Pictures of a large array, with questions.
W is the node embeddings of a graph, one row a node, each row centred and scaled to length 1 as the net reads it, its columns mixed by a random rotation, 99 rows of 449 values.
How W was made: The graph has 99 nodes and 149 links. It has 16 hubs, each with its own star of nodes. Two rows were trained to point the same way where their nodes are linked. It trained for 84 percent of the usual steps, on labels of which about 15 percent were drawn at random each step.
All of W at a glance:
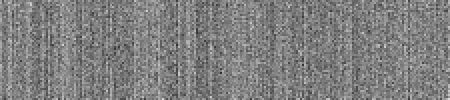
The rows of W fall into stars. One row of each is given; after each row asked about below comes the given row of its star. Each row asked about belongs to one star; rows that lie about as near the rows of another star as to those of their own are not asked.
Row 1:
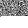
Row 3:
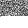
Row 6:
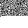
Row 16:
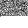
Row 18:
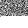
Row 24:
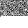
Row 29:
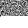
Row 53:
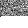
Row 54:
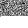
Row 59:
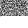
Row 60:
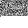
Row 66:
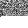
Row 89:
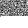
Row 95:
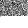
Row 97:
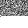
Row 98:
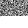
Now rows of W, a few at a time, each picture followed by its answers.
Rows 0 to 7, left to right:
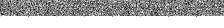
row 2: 18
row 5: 60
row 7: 66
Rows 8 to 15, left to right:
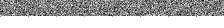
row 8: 29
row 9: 3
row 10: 18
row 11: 98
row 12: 3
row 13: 6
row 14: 1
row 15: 6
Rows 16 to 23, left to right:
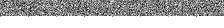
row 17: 3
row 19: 89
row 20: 60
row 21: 16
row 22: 1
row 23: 97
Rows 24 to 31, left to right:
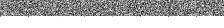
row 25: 6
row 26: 98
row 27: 53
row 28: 16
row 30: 60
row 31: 97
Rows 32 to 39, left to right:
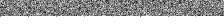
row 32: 1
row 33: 3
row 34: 95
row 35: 6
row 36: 89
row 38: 6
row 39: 3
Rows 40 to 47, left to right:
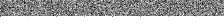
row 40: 3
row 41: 98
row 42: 60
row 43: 95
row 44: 97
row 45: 97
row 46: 59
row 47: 59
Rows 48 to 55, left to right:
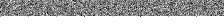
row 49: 59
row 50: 98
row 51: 24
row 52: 54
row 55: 97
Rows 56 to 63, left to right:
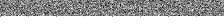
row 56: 59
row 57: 59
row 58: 95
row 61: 1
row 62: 89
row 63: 98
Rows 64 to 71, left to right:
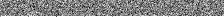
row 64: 95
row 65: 29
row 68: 1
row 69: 98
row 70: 89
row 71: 60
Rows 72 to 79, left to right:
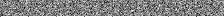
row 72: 16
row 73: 53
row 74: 95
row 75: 60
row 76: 16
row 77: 29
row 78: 53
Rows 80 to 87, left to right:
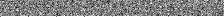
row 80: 29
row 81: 24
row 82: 66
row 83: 6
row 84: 54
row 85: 54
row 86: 3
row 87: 18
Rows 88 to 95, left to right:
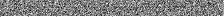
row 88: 16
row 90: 1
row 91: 98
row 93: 29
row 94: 29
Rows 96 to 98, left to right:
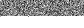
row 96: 1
